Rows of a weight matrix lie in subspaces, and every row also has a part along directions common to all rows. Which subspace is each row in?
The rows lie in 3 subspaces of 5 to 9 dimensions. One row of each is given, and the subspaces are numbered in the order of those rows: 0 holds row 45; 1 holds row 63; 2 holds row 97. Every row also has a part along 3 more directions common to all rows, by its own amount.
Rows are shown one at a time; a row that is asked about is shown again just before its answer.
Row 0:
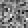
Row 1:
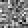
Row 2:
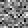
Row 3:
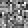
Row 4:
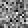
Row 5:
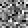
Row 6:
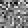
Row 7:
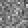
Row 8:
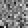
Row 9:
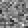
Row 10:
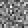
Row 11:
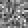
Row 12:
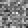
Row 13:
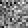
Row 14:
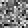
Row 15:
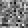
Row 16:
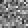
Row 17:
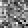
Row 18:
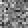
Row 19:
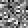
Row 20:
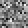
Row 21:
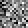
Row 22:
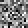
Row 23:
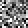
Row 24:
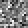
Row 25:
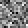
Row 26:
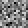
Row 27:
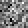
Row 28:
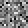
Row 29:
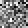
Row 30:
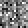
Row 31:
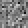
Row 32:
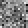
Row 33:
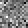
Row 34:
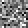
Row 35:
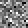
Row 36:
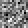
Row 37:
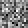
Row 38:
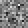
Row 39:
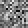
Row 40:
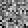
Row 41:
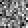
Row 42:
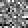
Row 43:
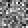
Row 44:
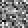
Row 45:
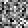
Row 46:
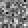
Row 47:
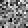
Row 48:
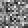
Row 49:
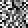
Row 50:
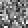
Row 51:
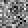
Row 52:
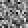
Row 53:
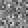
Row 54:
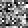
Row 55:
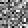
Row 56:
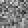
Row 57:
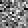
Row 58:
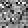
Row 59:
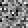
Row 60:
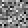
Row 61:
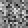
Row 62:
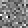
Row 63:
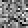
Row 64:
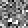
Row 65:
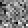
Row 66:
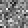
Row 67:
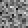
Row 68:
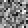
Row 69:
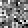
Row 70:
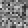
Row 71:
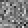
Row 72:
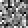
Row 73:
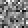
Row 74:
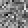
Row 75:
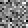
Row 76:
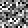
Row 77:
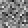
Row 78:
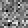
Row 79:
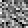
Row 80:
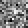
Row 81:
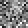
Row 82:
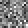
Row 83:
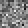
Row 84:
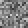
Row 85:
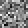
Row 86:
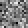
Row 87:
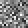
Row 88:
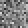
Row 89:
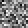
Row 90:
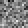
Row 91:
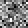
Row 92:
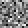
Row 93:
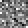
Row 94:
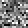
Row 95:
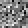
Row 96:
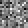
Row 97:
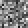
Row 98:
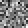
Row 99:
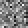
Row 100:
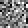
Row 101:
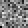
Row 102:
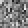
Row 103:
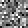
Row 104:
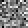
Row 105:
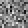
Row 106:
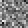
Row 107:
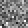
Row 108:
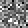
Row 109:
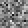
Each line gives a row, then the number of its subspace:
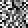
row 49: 1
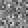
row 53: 1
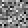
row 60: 2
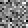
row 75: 0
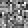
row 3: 2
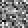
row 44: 1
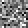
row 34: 1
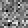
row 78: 0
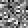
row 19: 0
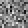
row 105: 2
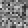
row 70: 0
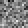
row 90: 0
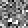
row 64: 0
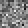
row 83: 0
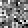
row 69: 1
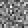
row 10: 2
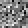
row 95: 2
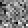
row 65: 1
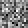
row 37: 0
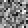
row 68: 0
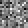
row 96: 2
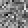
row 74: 2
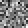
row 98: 1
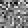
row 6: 1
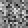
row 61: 1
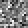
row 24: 1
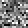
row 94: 0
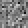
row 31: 2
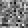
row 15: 0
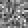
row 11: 2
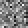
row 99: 1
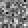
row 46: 1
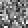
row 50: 0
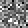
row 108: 0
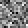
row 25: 0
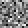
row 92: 0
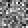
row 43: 1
